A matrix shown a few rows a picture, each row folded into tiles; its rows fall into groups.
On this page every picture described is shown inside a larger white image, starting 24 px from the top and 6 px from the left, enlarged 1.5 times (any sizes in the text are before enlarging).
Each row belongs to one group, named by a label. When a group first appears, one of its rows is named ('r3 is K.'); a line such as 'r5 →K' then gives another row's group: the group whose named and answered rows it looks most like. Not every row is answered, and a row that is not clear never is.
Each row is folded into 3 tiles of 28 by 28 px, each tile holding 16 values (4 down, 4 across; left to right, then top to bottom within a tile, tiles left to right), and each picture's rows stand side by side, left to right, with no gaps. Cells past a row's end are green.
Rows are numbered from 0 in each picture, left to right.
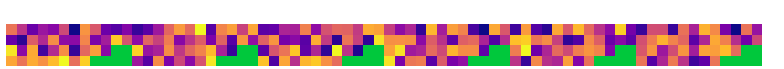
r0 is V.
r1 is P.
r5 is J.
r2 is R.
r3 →J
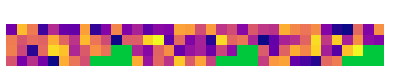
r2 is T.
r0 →J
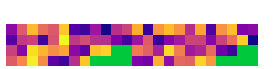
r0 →T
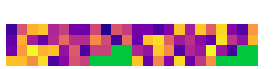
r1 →R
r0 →T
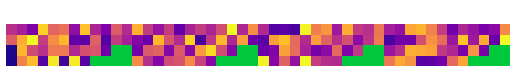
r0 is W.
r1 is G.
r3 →T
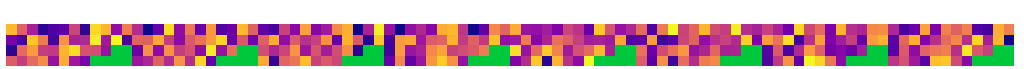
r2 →R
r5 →P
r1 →W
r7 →W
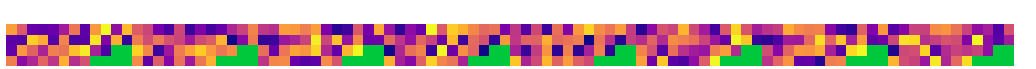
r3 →R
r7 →R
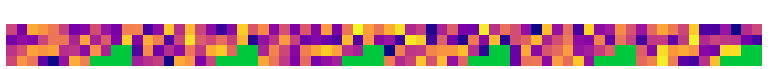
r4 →W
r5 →T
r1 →W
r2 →G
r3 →G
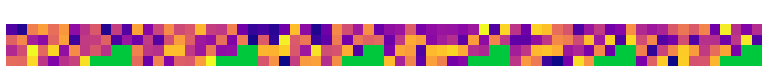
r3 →G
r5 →P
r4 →T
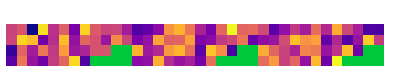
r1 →P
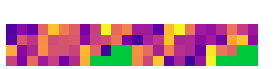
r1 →P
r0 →P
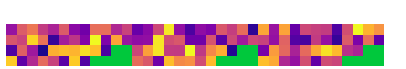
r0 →G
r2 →G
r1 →V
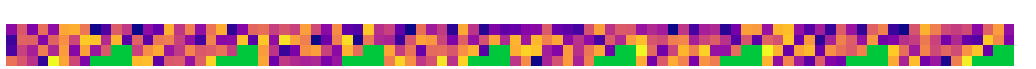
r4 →V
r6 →J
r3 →V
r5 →J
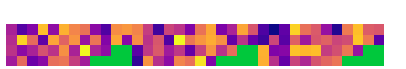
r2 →P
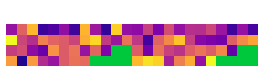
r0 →J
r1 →V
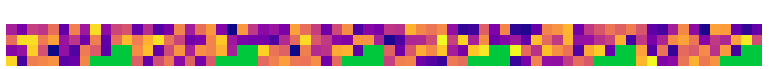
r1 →J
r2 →V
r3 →T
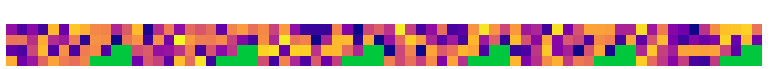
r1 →W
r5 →G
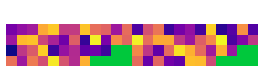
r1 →J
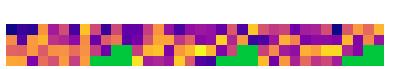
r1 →G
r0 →V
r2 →G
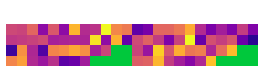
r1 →T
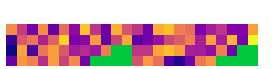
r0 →W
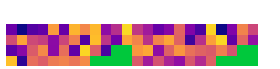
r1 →J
